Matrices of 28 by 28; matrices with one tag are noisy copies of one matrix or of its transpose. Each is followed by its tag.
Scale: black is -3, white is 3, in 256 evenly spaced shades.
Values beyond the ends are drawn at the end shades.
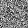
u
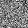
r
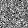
u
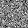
r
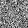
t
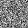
u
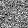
t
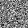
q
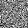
r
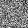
r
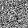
q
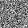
q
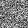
t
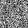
t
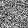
t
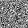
q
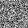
q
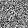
q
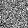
r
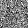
u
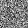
u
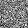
r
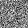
q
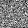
r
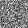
q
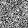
t
